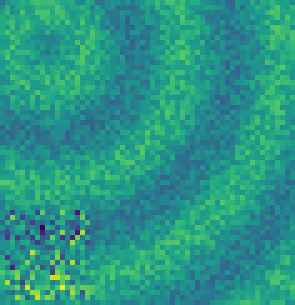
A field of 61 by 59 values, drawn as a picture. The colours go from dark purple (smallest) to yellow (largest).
Rings: centred on the top left. Odd rows or columns: none. Mirror symmetry: none. Odd patch: rougher, in the bottom left. Slope: none. Roughest part: bottom left.
